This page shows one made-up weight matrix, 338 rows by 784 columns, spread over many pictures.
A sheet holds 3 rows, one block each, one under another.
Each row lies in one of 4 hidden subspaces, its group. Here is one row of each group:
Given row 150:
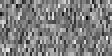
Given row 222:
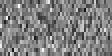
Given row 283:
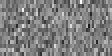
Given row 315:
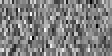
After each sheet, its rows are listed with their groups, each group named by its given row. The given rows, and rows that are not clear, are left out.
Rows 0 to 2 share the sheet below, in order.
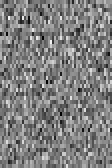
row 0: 315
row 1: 283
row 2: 150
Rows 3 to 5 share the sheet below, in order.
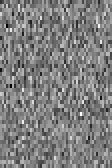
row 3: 222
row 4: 222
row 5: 283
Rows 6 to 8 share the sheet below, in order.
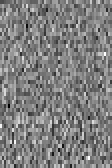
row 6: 315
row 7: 150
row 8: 222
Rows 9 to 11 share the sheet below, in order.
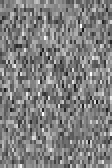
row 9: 315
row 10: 315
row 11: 283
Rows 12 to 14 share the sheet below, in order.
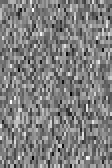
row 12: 150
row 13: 283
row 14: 222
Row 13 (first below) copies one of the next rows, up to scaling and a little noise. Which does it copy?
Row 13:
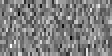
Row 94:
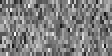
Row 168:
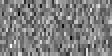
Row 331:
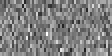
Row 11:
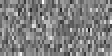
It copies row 168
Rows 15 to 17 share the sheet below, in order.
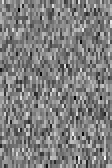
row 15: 315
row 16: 222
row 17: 283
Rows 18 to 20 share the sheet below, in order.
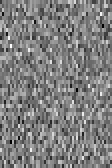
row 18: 283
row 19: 283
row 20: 222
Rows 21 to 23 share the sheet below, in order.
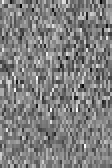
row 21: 150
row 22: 222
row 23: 222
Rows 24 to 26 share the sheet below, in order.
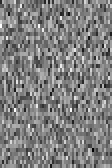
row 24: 315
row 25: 222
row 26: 315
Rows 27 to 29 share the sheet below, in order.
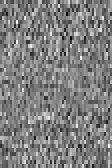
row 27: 150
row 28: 283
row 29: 283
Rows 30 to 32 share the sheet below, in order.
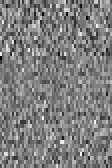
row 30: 150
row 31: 150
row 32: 315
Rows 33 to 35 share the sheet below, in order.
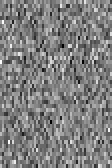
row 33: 283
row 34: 150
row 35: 315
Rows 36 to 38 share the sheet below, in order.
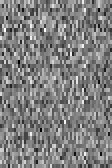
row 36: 222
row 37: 222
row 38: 222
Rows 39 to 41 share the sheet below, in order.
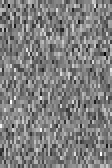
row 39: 315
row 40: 283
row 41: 222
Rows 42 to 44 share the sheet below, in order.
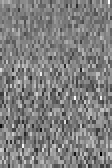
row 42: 315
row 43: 222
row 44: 222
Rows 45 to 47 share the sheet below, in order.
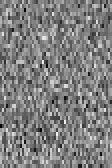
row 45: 315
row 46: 315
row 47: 222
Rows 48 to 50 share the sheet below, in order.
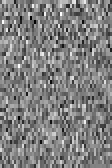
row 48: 283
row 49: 283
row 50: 222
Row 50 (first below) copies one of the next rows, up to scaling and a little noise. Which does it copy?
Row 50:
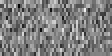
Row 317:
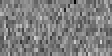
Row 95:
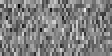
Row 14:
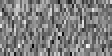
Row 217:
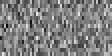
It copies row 95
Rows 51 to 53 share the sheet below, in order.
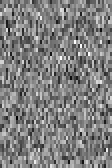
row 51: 222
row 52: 150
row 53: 150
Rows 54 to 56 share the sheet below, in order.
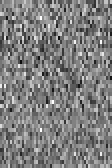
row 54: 222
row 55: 315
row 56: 222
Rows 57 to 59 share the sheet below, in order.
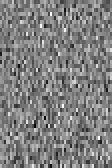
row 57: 150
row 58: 283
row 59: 150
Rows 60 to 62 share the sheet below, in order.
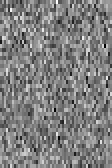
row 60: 283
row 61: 283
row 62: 222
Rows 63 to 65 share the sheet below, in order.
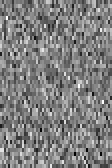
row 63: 222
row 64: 315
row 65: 222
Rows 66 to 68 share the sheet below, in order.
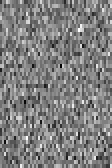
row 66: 315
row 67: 283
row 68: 315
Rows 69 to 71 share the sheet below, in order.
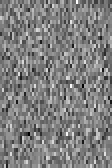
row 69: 283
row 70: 315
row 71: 315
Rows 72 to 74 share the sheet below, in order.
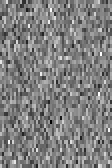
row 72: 150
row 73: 150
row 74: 315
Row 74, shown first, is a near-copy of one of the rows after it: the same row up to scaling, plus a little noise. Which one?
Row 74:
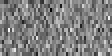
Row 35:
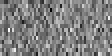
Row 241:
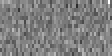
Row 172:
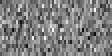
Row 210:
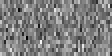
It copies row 35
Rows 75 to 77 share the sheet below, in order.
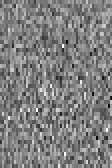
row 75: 315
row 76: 315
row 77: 150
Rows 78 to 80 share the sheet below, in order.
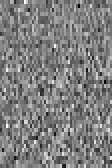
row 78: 283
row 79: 150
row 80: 150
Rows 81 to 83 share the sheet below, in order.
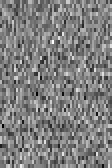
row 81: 222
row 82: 150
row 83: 283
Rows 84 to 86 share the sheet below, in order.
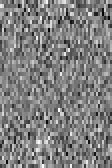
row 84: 150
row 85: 150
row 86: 283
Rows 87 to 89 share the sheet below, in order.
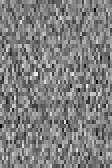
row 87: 315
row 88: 150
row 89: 222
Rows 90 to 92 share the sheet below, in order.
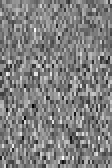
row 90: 222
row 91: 150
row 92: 283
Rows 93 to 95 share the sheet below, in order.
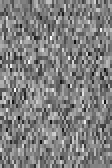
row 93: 222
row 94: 283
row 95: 222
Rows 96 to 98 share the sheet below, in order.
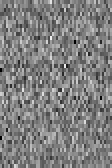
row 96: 222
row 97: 222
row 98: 222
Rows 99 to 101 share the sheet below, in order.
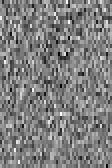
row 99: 150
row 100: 150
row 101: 150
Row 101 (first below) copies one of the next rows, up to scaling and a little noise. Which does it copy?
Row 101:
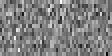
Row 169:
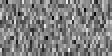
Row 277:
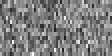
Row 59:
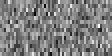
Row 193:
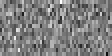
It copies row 193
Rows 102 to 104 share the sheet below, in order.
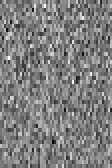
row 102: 150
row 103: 315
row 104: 315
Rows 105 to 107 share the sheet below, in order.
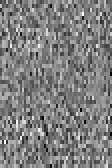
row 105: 283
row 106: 283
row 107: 315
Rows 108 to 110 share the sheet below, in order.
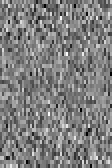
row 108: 150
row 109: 283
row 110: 315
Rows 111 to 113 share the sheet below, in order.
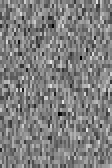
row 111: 283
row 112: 283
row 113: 150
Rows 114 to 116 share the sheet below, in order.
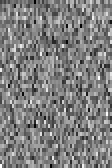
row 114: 315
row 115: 283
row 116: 150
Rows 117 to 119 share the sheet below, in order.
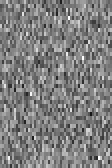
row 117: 150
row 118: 222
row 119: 315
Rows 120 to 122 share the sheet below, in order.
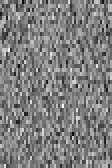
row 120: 150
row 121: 283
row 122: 283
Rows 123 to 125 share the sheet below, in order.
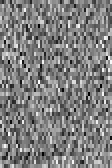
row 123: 315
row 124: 315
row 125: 283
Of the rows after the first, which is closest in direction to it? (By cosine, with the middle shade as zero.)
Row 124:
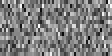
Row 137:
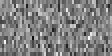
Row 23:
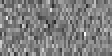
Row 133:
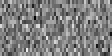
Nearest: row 133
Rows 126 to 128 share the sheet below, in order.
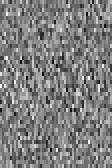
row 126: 150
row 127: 315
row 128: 283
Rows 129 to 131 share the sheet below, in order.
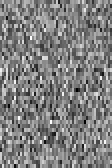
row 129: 222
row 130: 150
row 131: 222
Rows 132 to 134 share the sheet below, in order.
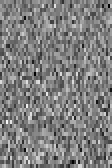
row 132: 315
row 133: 315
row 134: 283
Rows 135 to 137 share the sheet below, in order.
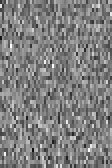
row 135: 283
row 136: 150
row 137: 315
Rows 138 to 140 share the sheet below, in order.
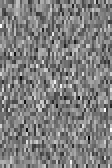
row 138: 222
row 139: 315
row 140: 283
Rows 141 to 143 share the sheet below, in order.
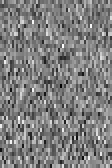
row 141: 283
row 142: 150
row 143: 222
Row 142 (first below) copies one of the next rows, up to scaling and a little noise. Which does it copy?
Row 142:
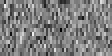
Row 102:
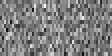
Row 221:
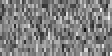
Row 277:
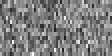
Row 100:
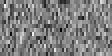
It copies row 100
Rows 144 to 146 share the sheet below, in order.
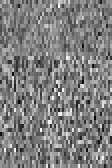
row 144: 150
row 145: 222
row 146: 150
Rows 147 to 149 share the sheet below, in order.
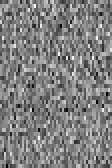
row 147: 150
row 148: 150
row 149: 315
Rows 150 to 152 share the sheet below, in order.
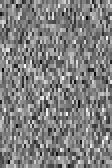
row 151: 283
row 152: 150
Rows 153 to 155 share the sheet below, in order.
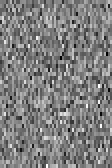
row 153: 315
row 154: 150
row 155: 150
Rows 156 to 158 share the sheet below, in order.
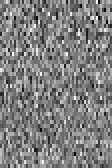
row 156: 150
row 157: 222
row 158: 222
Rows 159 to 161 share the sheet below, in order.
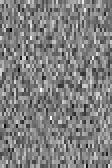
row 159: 222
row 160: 150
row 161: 283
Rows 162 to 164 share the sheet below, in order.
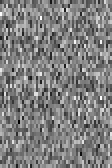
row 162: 222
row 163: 222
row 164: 315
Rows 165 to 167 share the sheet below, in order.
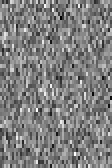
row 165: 150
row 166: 315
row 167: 222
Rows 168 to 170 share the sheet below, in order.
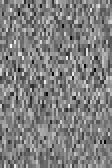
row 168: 283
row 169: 150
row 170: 222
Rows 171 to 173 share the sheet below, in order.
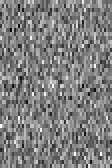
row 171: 222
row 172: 315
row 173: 222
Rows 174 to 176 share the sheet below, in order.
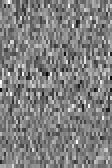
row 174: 315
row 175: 315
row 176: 315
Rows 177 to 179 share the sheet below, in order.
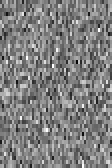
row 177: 150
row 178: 150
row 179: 315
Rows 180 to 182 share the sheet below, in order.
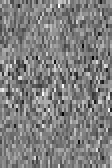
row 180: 150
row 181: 315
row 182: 150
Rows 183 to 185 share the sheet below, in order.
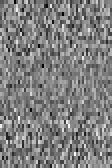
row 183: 283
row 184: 222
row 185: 222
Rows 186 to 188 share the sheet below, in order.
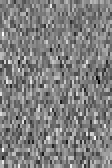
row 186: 283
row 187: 222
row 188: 283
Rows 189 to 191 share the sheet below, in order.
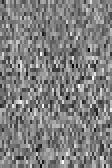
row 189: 315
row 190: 315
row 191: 315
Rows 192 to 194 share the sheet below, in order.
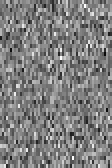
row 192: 150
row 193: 150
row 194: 283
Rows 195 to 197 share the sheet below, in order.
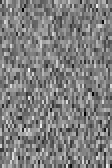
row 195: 283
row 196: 315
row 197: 315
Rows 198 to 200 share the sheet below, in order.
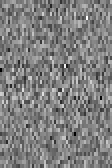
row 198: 150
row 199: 222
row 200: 283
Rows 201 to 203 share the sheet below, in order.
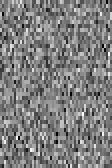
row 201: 283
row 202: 150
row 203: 222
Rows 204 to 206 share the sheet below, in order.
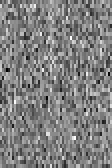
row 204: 150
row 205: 150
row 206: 315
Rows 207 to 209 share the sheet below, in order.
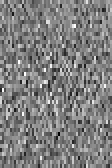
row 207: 315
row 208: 222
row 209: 283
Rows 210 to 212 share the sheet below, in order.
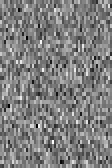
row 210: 315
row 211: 150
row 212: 283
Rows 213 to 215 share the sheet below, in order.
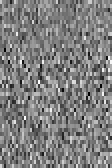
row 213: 283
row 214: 315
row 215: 283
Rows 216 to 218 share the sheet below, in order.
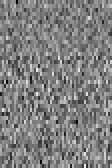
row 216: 315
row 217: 222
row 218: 283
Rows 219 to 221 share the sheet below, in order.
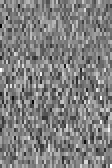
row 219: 222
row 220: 222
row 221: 150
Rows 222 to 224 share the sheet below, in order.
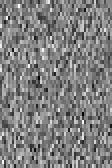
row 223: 150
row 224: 222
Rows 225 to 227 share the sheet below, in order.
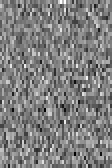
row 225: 150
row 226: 283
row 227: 222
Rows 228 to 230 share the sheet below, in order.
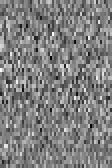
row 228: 222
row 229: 222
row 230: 150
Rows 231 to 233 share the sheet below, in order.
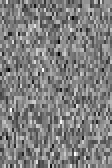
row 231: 150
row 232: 150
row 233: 222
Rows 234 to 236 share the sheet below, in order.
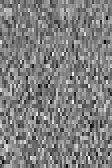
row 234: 222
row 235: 283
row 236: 150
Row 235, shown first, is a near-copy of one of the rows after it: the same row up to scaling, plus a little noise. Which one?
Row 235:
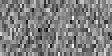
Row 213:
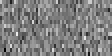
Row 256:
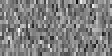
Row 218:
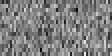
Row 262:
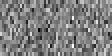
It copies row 262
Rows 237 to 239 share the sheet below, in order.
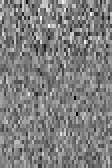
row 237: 150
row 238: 222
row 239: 283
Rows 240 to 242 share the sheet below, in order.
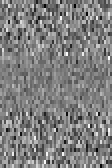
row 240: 150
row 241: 315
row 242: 150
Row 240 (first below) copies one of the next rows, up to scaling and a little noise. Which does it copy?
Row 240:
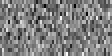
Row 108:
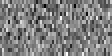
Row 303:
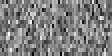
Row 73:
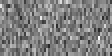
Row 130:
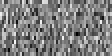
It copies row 108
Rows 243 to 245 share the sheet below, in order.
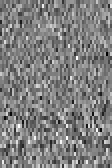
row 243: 315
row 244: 283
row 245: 150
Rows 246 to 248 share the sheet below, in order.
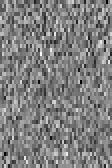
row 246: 315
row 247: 315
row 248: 315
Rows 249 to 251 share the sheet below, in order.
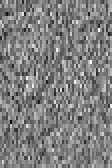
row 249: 150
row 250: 283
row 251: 283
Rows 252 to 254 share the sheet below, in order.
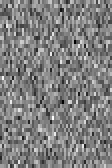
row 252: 222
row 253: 283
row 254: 222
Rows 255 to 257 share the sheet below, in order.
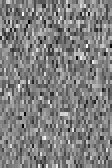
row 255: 150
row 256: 283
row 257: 150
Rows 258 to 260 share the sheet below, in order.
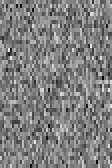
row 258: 150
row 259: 150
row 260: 315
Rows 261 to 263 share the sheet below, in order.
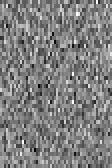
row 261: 222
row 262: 283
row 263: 222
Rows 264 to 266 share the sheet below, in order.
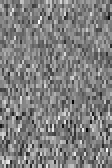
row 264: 150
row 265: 283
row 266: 150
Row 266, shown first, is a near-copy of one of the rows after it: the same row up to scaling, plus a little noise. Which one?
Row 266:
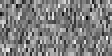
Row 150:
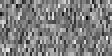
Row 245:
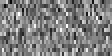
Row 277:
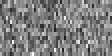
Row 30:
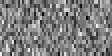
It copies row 150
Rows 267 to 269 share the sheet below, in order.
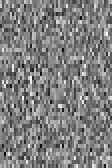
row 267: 283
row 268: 222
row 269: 315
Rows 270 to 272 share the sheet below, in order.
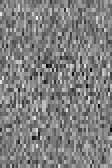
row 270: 222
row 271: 150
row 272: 150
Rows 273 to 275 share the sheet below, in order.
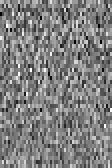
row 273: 222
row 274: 315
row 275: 283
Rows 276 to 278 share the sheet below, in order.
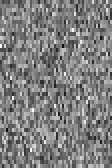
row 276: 283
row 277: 150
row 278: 222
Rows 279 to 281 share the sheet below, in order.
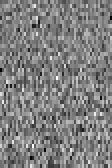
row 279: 150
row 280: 222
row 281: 150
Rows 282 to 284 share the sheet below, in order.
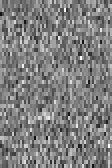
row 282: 222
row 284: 283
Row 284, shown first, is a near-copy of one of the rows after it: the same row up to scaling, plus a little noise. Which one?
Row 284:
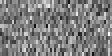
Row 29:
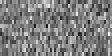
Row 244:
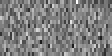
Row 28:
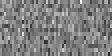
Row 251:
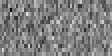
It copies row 29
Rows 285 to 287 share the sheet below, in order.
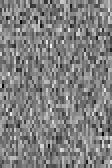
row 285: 150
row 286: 315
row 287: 150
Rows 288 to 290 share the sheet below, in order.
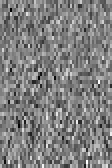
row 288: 283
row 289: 150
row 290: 283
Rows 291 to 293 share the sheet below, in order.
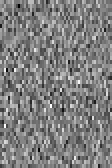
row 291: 222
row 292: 283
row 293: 315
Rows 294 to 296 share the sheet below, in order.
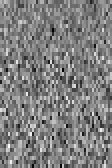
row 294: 315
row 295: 283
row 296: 150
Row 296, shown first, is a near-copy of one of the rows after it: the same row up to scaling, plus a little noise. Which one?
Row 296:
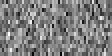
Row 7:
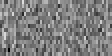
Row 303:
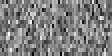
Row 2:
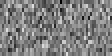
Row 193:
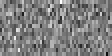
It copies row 303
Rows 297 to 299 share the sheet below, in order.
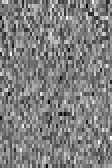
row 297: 150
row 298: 283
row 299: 150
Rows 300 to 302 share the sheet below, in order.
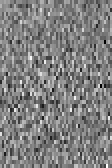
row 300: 315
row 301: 222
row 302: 315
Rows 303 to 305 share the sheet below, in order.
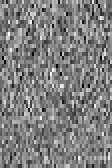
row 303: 150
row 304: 315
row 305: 283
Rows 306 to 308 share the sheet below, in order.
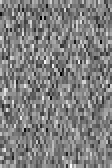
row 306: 222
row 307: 150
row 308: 315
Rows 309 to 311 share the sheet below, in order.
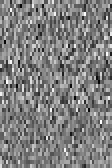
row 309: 315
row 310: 222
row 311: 283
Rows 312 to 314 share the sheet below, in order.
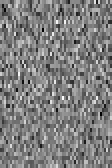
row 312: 222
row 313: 283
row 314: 150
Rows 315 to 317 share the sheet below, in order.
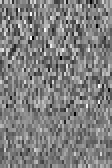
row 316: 150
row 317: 222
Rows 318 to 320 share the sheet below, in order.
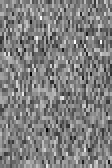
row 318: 222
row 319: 283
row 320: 315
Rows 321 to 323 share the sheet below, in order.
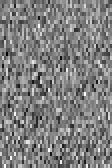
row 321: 315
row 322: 150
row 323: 283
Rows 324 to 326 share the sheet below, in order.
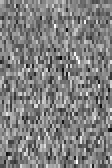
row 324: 315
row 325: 150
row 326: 315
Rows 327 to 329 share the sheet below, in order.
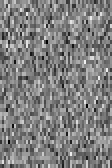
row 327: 283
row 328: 315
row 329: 283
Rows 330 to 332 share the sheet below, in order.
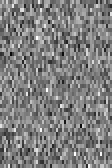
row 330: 283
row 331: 283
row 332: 222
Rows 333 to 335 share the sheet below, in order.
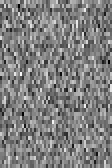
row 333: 222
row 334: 315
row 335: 150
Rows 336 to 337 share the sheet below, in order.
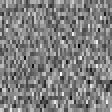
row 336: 283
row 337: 283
